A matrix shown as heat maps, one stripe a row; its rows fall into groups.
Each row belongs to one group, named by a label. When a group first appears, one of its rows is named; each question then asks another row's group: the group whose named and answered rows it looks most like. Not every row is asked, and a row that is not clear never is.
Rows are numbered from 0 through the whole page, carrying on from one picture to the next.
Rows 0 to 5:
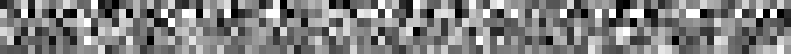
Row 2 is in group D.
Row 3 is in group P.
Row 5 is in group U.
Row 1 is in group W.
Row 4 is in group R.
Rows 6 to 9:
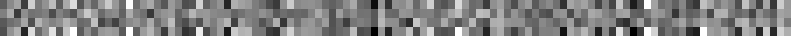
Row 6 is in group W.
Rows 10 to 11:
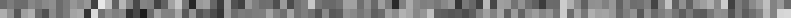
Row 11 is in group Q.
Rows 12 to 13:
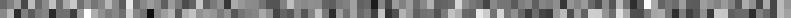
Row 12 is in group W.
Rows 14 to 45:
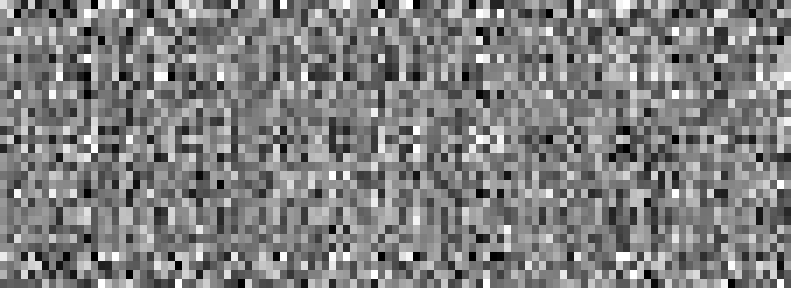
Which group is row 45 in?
U
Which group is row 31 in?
D
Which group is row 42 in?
P
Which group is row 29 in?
R
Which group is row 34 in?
Q
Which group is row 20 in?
R
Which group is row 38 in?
D
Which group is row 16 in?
D
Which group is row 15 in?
R
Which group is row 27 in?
Q
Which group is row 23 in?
Q
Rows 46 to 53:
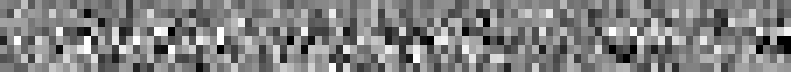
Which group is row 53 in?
Q
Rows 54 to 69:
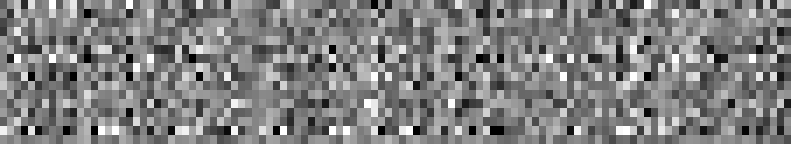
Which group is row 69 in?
D
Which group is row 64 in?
R
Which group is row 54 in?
W
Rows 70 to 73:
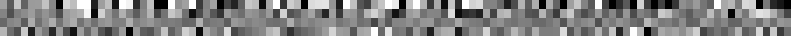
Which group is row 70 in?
D
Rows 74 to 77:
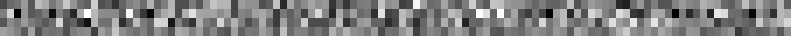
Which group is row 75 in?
R
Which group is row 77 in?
P
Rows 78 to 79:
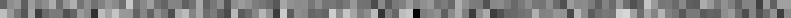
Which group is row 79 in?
P
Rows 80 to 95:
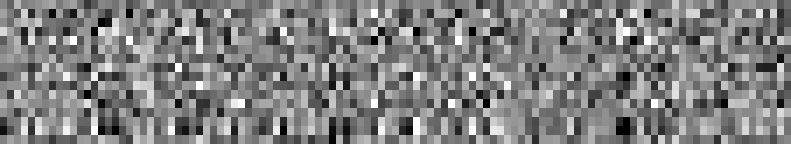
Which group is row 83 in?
P
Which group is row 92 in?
Q
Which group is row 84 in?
W
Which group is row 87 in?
U
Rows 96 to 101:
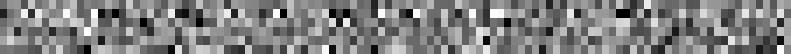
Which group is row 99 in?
R
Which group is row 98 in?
Q
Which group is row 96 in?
W
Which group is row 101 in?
U
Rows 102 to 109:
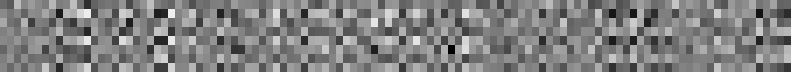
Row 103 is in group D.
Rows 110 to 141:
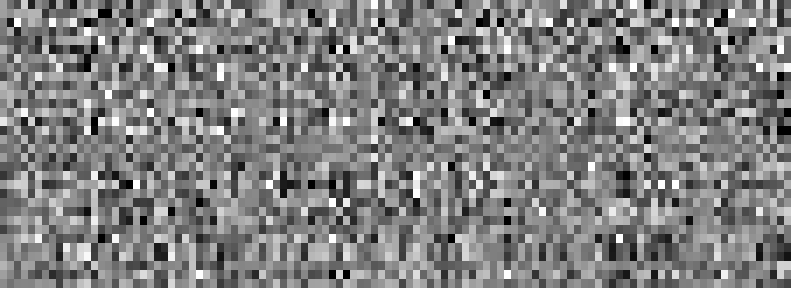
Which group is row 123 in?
P
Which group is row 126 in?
W
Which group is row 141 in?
D
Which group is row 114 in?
U
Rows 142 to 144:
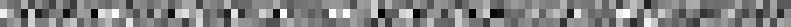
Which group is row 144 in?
W
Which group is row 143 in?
P
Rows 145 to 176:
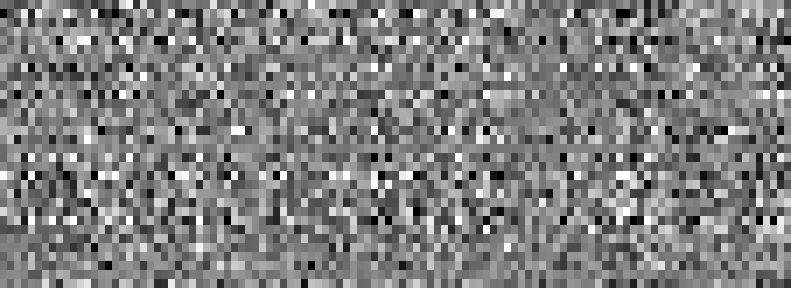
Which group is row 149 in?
D
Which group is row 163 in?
D
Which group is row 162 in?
W
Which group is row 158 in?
P
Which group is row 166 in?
R
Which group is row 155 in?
Q
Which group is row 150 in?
W
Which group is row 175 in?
U
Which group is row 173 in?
W
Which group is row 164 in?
P
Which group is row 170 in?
U
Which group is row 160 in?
R
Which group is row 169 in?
W
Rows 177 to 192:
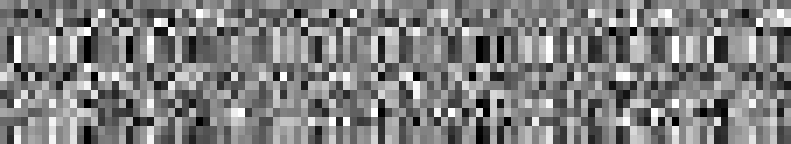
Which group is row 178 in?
U
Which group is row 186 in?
D
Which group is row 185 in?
P
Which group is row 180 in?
D
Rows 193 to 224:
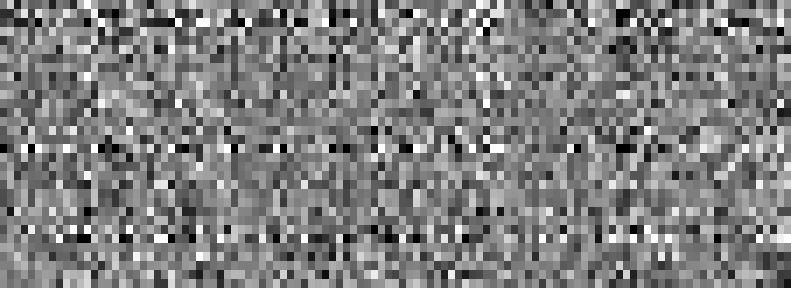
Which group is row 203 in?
P
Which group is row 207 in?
W
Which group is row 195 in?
U
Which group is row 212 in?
R
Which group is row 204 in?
U
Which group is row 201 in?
R
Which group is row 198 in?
D
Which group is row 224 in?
D
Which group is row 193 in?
R
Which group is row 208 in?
U
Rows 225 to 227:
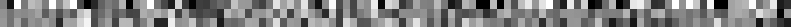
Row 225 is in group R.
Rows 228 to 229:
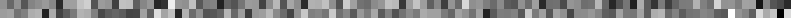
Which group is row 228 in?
D
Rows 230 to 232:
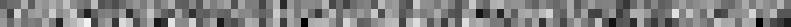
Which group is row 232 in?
D
